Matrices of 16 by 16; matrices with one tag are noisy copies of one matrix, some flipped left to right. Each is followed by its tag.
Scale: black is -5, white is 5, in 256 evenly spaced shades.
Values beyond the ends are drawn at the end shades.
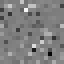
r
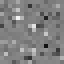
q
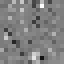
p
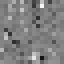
p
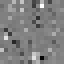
p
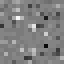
q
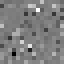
r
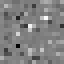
q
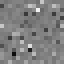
r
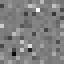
r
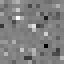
q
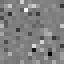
r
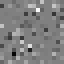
r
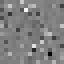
r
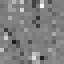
p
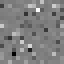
r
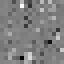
p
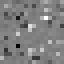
q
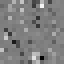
p
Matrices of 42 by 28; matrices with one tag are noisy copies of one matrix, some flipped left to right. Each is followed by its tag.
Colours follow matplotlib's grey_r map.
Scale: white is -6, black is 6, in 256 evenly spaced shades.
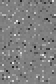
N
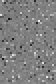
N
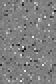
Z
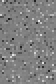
N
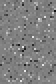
Z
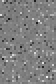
N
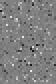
Z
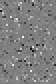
Z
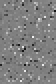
Z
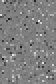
N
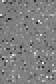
N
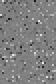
N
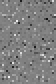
N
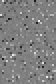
N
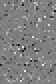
Z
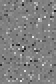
Z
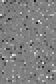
N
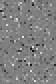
Z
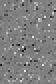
Z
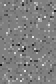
Z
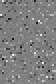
N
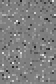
N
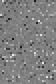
N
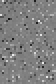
N
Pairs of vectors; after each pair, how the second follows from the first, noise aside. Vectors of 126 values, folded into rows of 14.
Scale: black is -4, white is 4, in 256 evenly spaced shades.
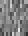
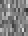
shuffled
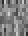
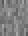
shrunk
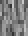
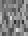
shuffled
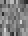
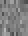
shrunk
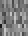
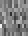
negated
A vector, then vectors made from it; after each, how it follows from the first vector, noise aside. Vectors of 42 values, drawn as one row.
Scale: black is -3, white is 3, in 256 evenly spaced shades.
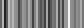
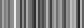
reversed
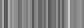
shrunk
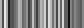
negated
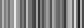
reversed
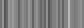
shrunk
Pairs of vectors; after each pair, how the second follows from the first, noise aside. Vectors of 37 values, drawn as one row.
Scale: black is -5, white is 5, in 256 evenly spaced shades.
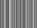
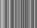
shuffled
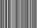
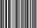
scaled up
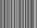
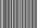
reversed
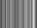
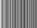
shuffled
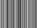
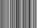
reversed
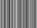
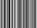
scaled up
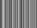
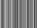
shuffled
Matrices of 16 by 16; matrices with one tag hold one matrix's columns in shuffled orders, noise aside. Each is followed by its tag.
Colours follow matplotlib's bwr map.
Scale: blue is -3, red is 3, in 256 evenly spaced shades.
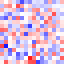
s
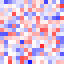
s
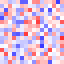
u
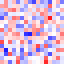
s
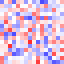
s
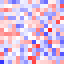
s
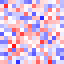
s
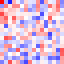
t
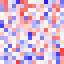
t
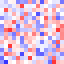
s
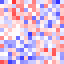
t
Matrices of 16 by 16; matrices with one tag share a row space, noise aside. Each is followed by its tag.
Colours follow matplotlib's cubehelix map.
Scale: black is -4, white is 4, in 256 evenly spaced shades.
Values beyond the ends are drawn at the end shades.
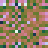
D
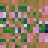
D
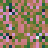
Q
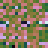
D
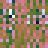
Q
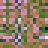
D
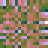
D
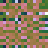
D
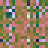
Q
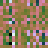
Q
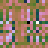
Q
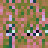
Q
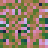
D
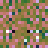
Q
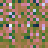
Q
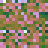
D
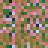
Q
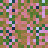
Q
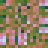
D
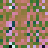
Q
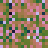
Q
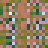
Q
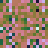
Q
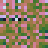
D
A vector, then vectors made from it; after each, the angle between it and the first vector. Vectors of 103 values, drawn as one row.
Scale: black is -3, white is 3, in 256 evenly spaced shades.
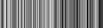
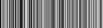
orthogonal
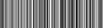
partly aligned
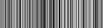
partly opposed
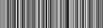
orthogonal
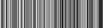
nearly parallel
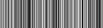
orthogonal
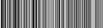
orthogonal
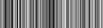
partly opposed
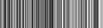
nearly opposite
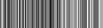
nearly opposite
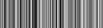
orthogonal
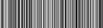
partly aligned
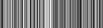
partly aligned
